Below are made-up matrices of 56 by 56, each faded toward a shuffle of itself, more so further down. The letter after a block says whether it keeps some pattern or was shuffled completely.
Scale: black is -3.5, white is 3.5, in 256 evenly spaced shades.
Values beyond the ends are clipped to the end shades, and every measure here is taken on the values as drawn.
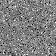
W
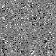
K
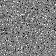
W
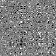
K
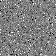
W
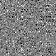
K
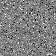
W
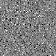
K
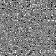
K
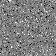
W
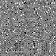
K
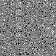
K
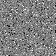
W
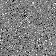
W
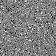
W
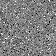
W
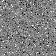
W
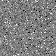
W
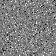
W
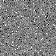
K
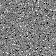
W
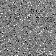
K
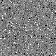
K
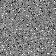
W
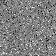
W
